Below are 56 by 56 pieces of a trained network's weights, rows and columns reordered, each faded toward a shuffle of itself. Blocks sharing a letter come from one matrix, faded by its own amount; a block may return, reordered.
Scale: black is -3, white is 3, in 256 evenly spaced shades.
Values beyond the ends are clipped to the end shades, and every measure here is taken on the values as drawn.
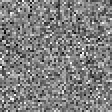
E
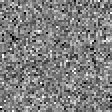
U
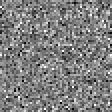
U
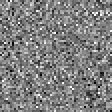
U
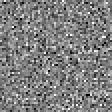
U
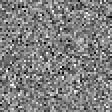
E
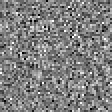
U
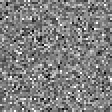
U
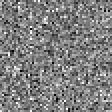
U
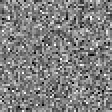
E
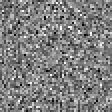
E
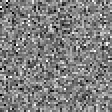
E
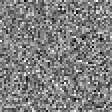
E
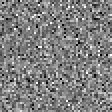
U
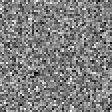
E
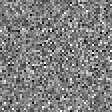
U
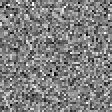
E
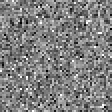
U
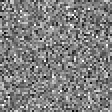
E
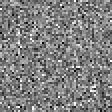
U
